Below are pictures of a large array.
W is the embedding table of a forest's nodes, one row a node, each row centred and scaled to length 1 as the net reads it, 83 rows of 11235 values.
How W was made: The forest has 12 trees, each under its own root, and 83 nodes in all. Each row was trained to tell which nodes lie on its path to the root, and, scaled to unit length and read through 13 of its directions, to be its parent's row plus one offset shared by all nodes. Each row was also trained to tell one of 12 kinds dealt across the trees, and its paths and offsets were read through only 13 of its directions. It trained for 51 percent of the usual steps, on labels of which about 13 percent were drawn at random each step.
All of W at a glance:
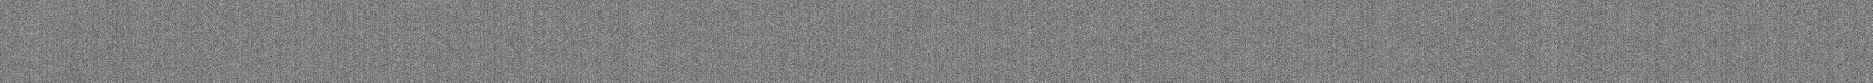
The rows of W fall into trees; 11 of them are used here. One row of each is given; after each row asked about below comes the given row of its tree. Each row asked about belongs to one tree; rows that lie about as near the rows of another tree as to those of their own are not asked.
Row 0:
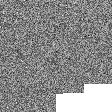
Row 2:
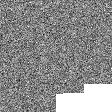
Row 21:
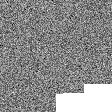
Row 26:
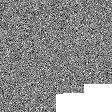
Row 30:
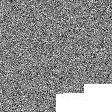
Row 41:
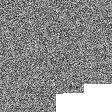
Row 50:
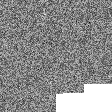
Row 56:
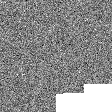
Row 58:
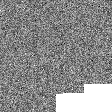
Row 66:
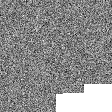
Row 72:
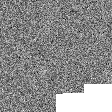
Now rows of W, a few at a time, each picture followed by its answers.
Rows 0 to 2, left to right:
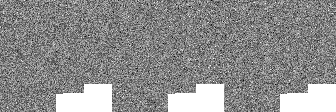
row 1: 26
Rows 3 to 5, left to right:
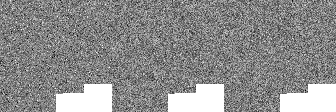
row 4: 66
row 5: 41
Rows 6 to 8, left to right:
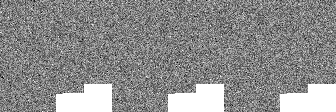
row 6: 41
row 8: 26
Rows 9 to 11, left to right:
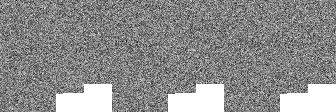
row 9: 21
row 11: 72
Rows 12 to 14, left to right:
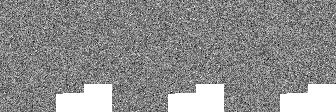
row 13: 41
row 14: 72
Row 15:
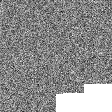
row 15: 58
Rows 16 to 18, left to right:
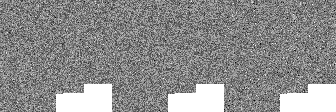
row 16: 26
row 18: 30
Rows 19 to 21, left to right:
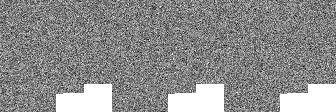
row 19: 30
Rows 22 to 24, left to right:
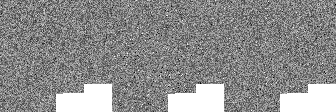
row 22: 50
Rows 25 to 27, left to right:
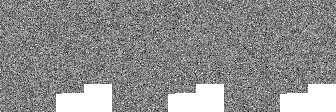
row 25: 41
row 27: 26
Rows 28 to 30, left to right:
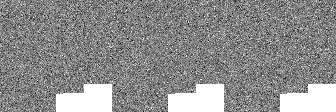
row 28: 56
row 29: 58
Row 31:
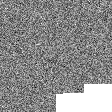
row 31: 0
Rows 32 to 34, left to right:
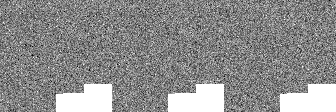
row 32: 58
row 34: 21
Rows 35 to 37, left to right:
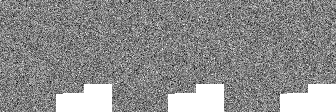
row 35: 72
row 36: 41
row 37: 50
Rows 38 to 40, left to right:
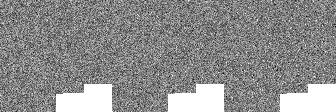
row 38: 66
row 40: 41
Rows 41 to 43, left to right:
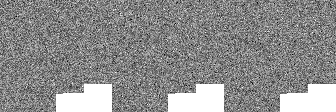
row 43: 72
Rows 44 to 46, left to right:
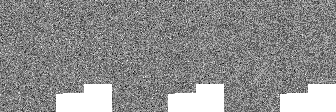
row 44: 58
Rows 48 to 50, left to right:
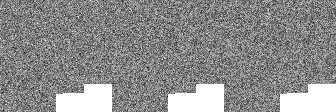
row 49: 30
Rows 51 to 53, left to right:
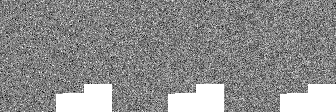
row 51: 41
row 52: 50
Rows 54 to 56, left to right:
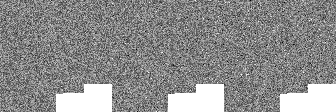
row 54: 56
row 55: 66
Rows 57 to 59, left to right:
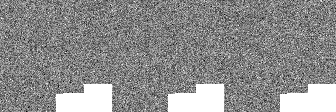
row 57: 21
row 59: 58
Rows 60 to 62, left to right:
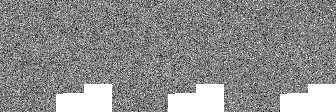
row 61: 2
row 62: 26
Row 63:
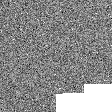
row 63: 41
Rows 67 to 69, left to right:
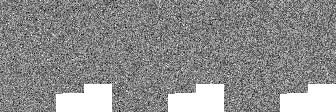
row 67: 26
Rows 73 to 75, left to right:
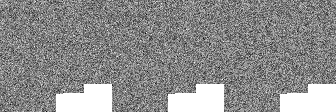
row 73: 21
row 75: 30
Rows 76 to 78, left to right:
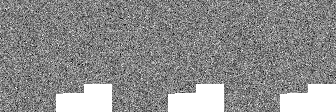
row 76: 58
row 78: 56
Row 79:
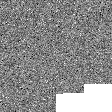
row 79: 58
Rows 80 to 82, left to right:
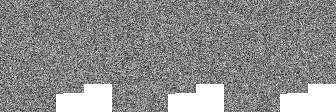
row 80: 58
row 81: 30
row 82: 26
